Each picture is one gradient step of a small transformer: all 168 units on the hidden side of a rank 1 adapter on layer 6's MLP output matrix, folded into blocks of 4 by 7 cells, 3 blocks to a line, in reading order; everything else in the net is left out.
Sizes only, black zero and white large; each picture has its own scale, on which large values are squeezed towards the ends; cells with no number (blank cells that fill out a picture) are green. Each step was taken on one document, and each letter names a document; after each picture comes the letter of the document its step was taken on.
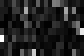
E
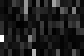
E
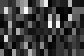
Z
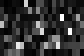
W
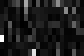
E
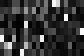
E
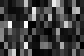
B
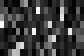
W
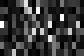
W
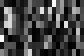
B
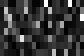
Z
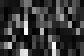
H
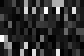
E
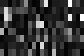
Z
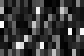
W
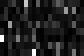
E
